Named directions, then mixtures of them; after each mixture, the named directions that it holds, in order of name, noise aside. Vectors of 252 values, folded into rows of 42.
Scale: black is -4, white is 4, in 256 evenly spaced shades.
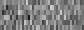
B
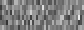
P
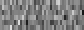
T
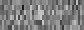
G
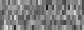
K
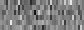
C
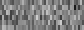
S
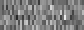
B, T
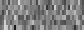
K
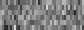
K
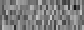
G, K, S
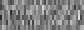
P, S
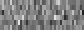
T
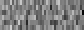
T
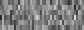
C, S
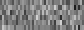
S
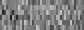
B, S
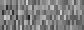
B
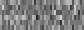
C, S, T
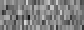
B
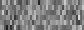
K, P
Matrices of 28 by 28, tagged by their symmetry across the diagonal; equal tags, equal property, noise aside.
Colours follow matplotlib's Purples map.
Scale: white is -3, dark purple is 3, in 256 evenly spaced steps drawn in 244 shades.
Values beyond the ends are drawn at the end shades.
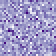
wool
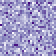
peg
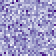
peg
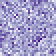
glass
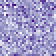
wool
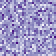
peg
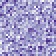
glass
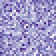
glass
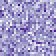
peg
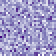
peg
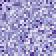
glass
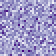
peg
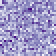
peg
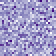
peg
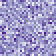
wool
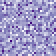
wool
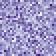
glass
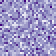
glass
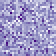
wool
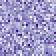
wool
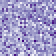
wool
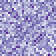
glass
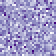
wool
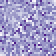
glass
